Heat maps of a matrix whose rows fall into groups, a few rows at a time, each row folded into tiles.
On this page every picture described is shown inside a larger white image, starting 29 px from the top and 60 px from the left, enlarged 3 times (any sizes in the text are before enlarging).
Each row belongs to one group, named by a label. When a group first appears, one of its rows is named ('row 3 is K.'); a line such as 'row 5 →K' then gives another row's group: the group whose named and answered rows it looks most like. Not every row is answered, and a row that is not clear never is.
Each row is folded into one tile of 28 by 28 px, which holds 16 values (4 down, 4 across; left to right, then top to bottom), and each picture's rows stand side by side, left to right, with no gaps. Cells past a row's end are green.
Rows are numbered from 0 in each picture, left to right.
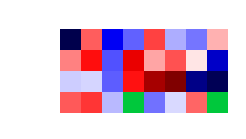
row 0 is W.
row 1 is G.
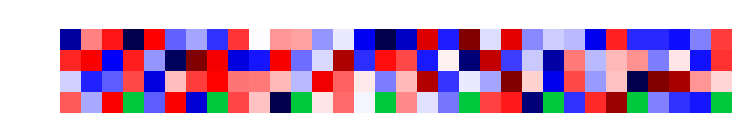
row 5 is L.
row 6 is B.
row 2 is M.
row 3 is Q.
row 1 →M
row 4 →L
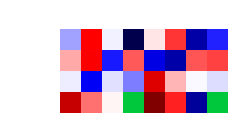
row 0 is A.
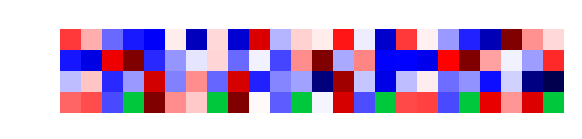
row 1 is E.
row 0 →M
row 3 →L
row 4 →M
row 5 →A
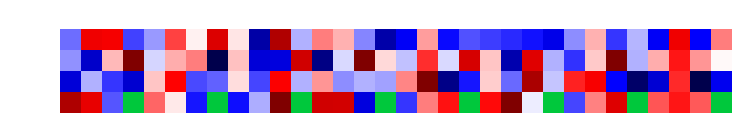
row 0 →A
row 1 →L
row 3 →M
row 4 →Q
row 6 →G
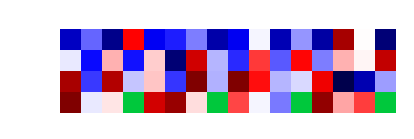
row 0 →E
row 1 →E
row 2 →Q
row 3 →A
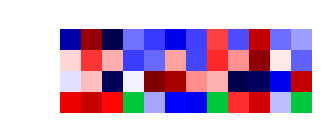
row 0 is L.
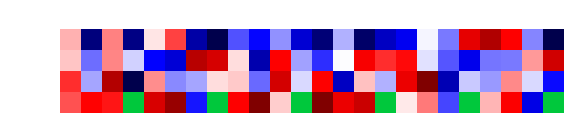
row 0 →B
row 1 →M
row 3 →E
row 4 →L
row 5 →M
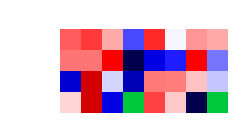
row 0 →L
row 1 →M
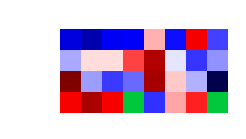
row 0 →E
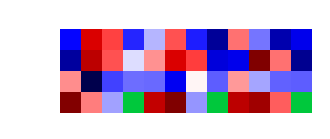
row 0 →A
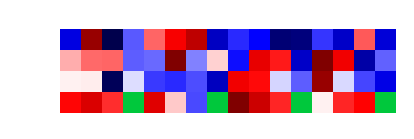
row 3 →B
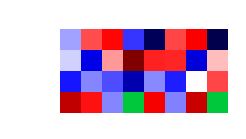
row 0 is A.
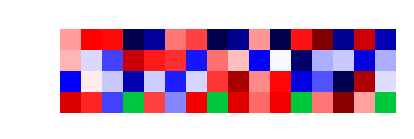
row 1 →W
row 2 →E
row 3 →B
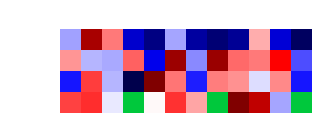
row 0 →A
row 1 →Q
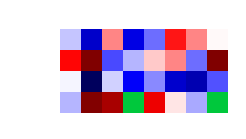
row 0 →B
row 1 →A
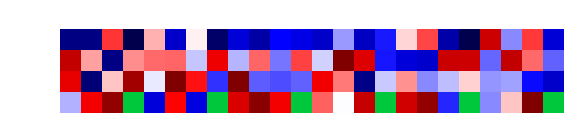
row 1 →Q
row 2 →E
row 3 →G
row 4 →M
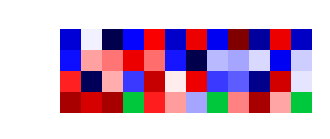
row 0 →E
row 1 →B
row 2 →B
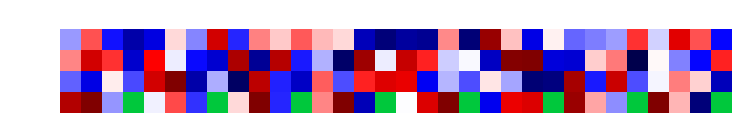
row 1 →L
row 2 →L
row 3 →M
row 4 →B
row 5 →G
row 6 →E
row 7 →A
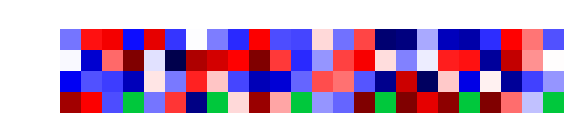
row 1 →M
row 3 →G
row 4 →E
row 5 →A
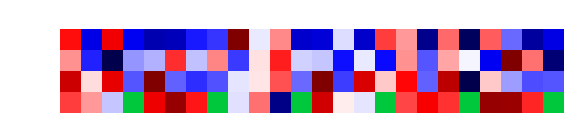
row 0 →B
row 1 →E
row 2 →M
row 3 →E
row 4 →B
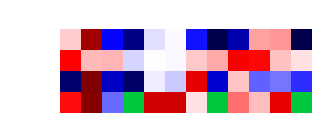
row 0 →L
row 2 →W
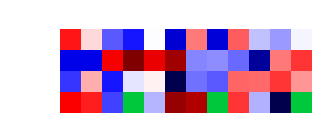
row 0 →M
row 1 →B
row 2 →M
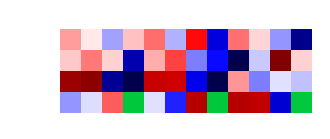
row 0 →G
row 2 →M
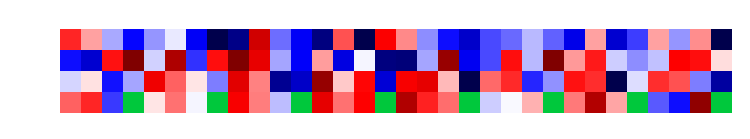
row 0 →M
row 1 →Q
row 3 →E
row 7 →G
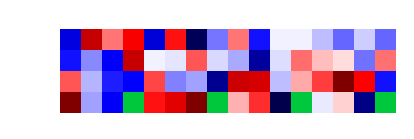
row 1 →E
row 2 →M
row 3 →Q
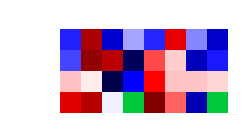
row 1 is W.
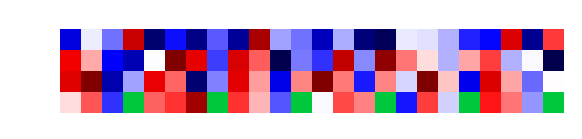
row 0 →L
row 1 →G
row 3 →Q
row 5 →L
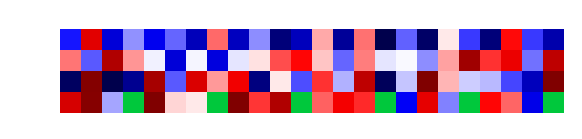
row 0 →L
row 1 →E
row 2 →E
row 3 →B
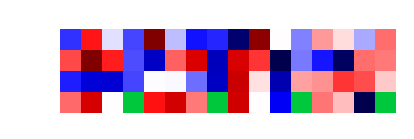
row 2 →W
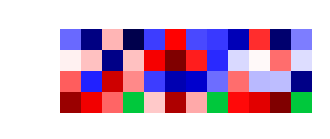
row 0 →B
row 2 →E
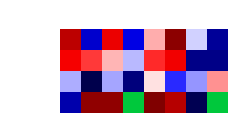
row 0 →B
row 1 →W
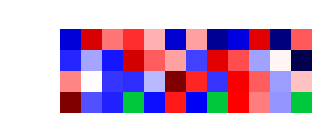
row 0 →A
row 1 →Q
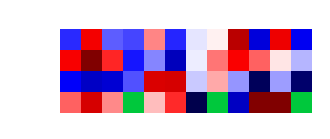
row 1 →M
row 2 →B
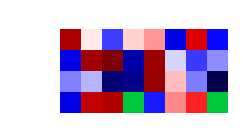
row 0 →G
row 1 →B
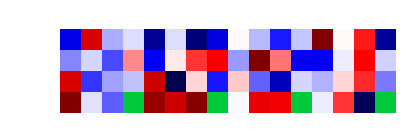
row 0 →A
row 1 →E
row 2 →G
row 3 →M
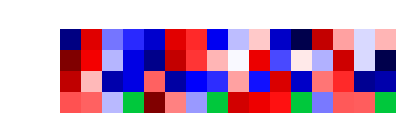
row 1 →A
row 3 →G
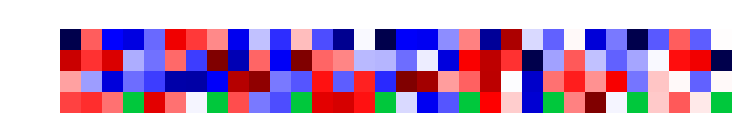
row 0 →W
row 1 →A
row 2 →Q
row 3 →B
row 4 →Q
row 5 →W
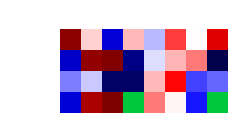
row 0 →G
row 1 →L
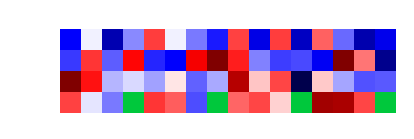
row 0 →Q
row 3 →G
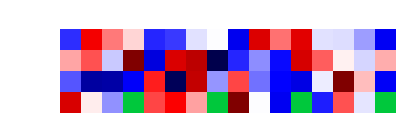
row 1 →E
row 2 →A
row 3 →Q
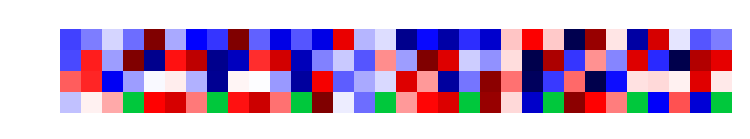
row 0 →Q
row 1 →G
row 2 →G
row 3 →A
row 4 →G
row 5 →A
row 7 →M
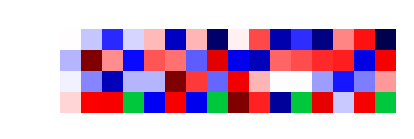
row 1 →Q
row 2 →M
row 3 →W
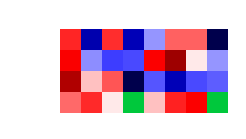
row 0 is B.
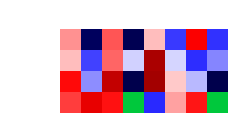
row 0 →B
